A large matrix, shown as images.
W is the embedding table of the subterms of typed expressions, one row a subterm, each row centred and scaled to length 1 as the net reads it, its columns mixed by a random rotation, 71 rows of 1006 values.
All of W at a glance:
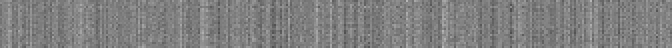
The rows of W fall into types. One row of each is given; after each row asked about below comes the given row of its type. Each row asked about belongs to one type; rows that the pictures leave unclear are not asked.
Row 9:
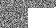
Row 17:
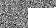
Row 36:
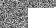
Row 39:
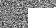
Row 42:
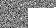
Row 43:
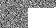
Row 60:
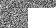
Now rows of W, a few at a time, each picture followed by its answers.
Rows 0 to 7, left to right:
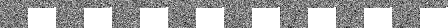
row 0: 43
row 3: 43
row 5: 42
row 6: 42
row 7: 39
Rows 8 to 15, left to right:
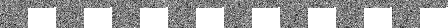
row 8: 17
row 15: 42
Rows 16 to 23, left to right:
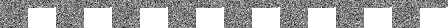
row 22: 36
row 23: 9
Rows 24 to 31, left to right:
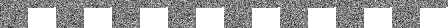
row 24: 42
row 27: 36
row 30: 39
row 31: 9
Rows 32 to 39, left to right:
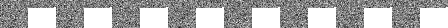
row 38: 39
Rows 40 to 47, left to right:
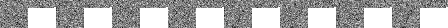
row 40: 43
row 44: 42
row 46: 36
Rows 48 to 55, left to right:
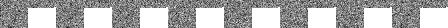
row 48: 42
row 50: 43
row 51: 60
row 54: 39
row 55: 17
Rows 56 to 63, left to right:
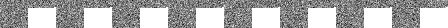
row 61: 39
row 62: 17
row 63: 36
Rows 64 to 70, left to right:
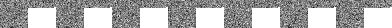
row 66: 36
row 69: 39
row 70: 36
